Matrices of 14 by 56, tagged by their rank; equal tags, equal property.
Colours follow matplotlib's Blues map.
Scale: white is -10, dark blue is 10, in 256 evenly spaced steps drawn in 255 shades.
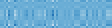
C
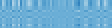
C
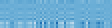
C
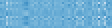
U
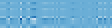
C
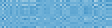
U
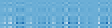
C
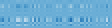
C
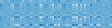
U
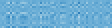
U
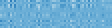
U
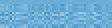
U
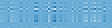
C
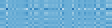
C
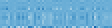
U
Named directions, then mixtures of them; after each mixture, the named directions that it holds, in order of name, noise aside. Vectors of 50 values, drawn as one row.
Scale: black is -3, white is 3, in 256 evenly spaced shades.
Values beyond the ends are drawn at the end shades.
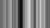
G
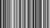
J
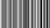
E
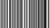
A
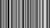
A, E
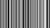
A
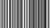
A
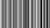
E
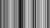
G, J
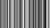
A, J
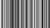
J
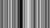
A, G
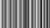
E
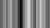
G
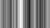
G
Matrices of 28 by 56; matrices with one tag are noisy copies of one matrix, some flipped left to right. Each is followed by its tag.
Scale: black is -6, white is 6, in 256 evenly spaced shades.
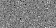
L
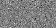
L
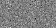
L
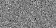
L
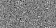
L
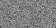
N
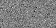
N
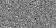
L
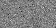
N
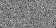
N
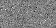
N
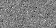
N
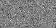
N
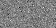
N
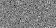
L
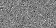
N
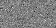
N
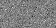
N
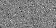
N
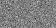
L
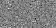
L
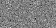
L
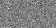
L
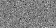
L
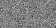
N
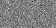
L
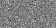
L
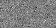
N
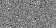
L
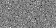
L
